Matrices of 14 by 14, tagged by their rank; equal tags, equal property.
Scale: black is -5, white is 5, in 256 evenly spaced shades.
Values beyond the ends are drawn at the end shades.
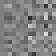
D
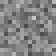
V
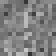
D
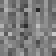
D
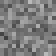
V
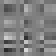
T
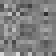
D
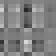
T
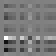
T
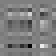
T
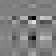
T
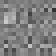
D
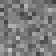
V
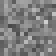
V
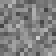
V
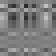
T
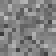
V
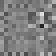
D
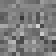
D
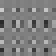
T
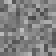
V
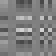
T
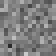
V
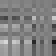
T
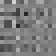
D
